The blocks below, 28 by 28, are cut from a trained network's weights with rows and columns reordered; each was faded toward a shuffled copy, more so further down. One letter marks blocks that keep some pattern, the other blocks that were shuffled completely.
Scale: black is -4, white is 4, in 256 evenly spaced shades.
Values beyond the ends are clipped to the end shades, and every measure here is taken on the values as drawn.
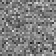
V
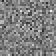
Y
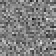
V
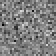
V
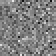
Y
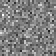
Y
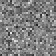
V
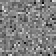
Y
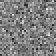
Y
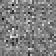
V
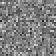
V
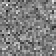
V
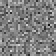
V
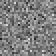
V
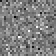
Y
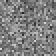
Y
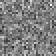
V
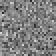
Y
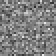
V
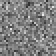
Y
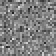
Y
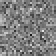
V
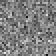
Y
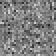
V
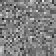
V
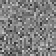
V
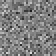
V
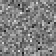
Y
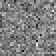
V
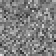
Y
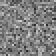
Y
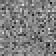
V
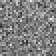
Y
